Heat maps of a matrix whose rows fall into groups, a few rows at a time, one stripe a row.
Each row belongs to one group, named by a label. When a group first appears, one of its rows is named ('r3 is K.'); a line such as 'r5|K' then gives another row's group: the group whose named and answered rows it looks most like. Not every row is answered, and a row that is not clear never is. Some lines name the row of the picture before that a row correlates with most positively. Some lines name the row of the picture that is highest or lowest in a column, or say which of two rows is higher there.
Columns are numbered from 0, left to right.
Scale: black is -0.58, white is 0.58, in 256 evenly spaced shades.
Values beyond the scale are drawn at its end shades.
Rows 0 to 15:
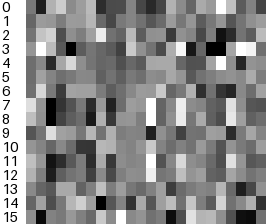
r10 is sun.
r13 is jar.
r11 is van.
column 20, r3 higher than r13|Yes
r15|jar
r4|jar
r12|van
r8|van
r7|van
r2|sun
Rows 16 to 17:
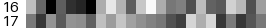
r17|jar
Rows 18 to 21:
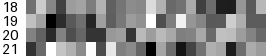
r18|sun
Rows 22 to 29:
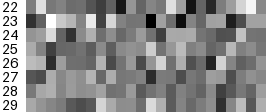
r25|van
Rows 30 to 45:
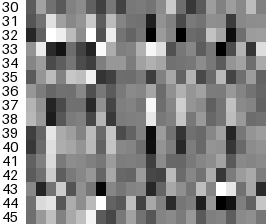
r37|van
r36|van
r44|sun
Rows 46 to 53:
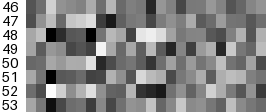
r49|sun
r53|van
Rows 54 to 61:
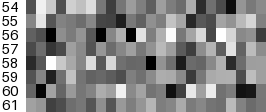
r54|sun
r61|van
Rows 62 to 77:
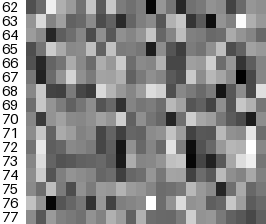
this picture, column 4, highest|67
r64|van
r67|jar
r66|jar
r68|sun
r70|jar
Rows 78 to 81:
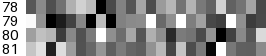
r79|van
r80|sun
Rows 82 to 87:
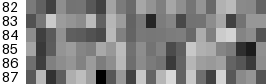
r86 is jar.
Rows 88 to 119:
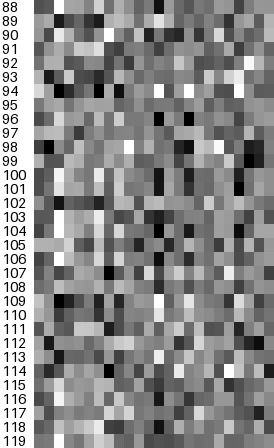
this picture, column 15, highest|94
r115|sun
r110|van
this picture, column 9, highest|98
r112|jar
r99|jar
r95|sun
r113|van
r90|sun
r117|jar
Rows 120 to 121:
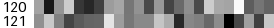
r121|sun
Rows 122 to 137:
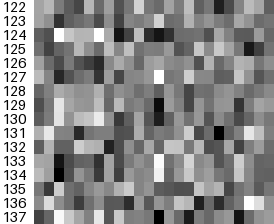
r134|van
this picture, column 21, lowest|125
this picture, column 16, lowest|136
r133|van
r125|jar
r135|jar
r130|sun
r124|sun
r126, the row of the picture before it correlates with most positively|120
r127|van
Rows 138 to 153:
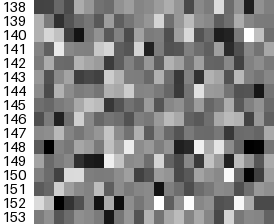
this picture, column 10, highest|141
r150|jar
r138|jar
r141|sun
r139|van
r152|van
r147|sun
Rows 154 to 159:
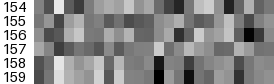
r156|jar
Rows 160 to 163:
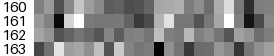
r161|jar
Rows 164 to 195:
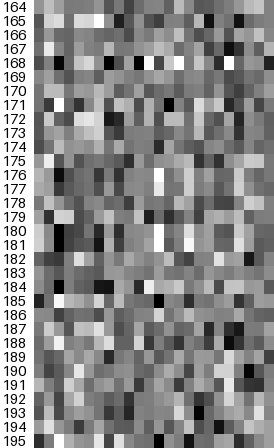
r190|jar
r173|sun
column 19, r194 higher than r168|No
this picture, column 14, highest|168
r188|sun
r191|jar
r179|sun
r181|van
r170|sun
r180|van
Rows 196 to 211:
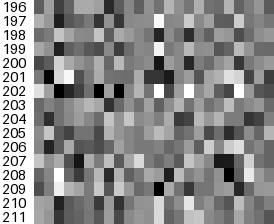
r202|van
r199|van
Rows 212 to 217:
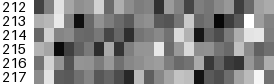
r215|van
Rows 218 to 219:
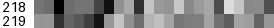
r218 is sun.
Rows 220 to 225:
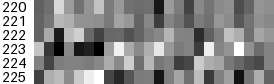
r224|jar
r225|sun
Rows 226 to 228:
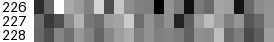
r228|jar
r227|jar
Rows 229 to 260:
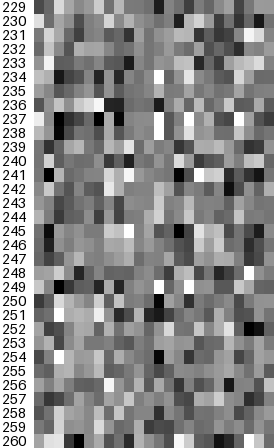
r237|van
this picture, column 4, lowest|260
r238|van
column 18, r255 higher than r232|Yes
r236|sun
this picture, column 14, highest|260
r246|jar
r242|sun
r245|jar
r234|van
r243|van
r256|sun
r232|sun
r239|jar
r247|jar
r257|jar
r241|jar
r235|van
